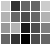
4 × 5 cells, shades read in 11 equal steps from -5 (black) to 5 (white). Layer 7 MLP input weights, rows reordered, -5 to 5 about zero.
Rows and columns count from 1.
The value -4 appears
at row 3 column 3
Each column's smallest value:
-1 -3 -5 -2 -1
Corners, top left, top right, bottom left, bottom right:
3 3 -1 -1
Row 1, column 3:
-1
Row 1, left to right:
3 -3 -1 -1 3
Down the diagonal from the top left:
3 -1 -4 -2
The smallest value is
-5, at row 4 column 3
